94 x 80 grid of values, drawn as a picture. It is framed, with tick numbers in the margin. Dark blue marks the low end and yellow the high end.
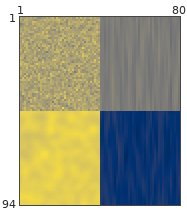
The table splits into 2 rows of 2 panels. Panel 1,1: high, fine-grained. Panel 1,2: middling, streaked downward, faint in contrast. Panel 2,1: very high, blotchy, faint in contrast. Panel 2,2: very low, streaked downward, faint in contrast.
